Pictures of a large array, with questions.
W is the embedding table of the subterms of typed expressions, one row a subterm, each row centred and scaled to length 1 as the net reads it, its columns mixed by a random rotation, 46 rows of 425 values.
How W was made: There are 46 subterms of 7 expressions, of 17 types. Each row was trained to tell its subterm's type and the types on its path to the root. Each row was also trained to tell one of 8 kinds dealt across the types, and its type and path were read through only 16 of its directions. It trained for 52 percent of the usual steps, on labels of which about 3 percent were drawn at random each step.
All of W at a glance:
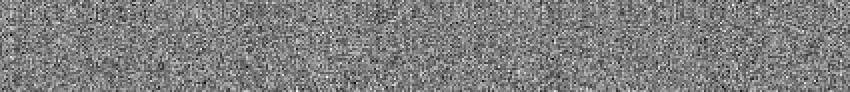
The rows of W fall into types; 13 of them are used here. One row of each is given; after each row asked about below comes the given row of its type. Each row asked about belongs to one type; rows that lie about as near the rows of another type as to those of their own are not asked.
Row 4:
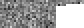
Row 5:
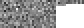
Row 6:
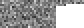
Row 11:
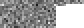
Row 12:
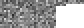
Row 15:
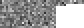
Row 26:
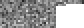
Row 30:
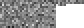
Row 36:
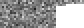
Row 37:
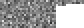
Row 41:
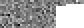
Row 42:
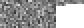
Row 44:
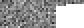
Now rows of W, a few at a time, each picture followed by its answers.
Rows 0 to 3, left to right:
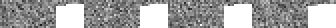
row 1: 12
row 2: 5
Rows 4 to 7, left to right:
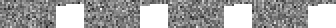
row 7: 5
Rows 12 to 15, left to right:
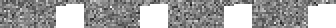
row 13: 5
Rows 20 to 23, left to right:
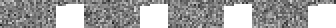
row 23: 26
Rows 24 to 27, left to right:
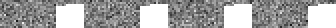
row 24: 42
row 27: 12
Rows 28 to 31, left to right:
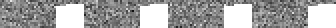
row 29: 37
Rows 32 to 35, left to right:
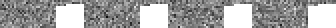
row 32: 41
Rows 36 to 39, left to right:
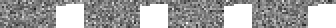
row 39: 12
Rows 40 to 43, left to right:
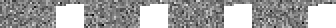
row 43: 41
